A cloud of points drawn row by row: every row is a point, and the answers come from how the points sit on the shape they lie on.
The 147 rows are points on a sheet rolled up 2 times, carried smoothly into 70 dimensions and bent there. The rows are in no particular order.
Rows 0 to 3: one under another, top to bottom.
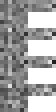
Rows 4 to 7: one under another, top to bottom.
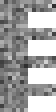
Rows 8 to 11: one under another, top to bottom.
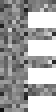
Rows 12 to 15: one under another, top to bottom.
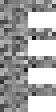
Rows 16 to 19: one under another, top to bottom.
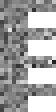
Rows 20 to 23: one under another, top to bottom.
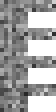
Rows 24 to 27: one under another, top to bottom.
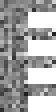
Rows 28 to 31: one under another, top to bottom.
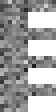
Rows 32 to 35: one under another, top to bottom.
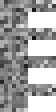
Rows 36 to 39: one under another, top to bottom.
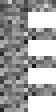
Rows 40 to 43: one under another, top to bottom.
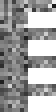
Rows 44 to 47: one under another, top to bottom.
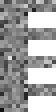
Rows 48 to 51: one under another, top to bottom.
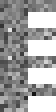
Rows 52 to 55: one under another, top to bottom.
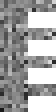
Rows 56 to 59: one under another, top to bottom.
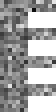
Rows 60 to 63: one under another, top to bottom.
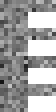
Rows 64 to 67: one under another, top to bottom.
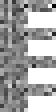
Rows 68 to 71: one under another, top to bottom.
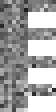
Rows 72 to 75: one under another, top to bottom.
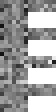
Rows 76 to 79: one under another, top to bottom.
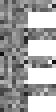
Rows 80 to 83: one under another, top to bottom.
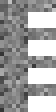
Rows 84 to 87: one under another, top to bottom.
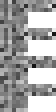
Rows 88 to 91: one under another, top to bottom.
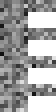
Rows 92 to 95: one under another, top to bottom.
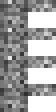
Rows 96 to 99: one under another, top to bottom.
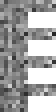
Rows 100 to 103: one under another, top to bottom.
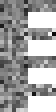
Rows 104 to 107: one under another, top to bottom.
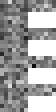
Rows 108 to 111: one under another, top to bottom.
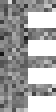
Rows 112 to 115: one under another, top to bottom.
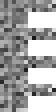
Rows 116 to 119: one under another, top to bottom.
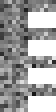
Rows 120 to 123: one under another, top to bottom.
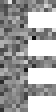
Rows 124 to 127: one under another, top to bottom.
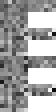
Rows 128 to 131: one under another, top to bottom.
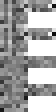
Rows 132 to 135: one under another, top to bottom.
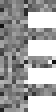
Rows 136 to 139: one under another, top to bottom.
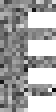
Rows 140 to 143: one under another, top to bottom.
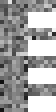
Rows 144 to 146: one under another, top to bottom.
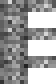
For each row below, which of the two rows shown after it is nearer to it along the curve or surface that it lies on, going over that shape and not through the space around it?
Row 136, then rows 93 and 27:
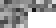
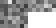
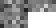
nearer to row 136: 27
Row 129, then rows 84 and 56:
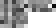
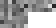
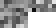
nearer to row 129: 56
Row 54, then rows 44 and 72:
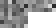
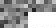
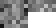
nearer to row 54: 72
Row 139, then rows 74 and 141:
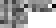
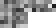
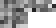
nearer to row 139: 74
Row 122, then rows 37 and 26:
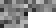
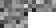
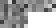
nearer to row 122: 37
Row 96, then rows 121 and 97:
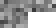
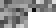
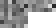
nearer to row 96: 97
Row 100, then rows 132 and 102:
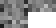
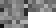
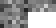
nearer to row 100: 132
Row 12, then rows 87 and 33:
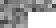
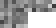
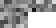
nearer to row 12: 87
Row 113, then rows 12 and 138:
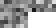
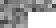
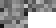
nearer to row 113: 138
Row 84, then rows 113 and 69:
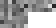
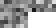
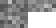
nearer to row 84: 69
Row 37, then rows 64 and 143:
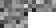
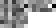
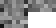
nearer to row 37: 143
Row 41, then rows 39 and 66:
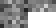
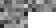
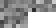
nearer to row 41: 39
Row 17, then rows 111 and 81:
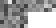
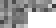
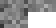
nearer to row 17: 111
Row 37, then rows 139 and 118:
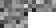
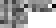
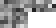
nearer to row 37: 118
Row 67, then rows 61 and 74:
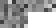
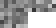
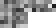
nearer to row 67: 61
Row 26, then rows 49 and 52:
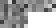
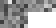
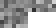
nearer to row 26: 49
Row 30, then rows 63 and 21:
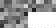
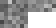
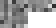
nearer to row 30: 21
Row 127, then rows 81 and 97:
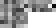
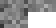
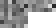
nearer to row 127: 97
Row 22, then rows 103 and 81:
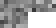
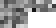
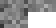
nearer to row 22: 81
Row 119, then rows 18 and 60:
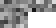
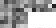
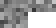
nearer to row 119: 18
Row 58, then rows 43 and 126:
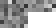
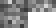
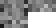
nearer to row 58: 43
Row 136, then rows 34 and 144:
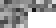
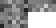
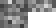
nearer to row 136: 34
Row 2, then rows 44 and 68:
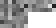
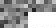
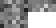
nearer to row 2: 68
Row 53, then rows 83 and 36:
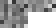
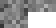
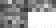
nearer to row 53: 36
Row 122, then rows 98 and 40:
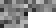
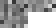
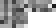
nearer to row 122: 40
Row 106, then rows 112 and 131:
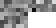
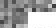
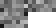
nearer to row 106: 131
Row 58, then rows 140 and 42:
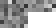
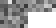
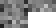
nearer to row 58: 140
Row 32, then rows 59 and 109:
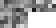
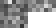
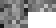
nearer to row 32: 109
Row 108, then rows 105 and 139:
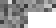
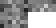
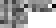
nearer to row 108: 105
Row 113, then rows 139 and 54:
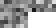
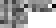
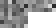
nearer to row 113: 139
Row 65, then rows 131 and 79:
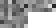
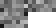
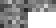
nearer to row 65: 79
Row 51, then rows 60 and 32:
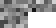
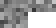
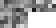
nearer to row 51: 32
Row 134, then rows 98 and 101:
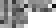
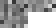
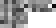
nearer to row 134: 101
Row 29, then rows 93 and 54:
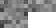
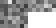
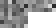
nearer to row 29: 54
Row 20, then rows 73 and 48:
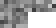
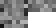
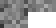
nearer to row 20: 48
